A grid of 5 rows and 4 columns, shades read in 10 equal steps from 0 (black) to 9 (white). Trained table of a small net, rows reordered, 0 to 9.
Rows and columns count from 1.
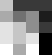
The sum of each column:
38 26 29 5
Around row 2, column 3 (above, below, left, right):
2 5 4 1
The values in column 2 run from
2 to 7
